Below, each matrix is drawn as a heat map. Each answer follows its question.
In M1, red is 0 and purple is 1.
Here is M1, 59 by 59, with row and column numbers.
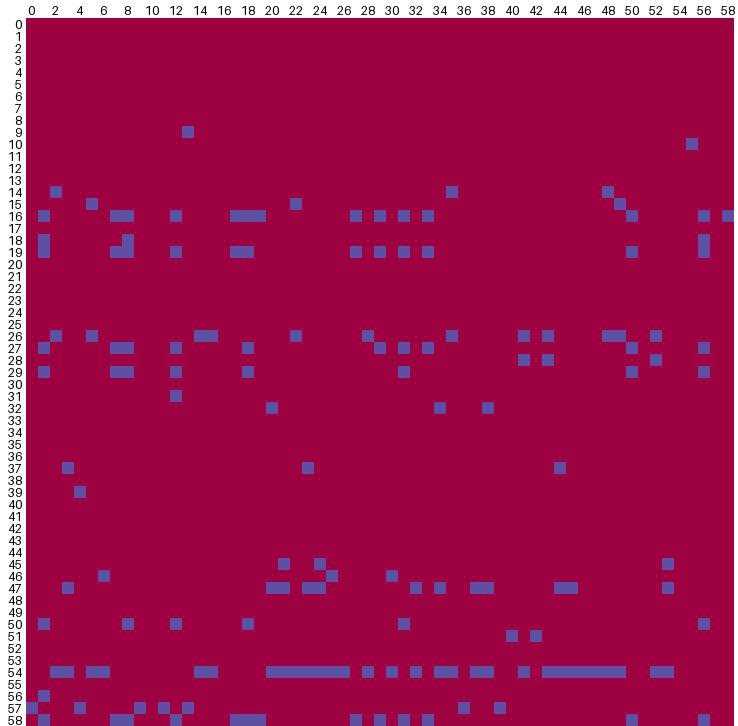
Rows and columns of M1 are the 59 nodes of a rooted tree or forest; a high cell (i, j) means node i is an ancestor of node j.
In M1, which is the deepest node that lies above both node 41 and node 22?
26
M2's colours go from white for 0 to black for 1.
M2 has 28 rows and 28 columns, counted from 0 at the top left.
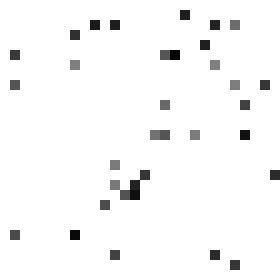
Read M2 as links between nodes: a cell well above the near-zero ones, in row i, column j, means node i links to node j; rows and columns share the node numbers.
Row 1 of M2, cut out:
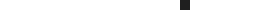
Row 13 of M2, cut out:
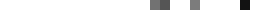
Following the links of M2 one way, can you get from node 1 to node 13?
yes
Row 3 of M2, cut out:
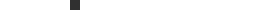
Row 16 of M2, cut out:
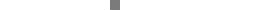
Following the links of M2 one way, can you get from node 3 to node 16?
no
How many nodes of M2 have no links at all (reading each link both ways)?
2
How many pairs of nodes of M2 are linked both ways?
1
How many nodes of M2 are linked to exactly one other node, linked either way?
7
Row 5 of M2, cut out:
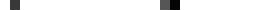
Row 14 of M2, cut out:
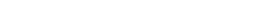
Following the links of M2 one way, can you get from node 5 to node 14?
yes
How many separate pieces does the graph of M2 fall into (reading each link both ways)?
3
